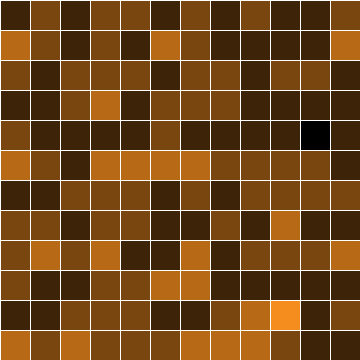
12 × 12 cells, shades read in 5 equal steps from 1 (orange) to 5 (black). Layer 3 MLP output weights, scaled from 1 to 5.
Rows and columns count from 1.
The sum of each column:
37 41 41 34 39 39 35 41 40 38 45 41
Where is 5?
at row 5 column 11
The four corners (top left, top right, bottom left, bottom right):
4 3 2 4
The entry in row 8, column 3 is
4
